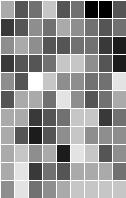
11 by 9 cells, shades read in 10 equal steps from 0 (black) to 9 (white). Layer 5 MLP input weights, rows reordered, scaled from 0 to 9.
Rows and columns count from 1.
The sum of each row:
30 36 33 35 50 45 41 40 48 45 56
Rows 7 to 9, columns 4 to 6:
3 4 7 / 3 5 7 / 6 1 8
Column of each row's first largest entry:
4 5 2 5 3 5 6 6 6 2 2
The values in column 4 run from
3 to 7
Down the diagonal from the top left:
6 3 5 4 5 5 7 5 5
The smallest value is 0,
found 2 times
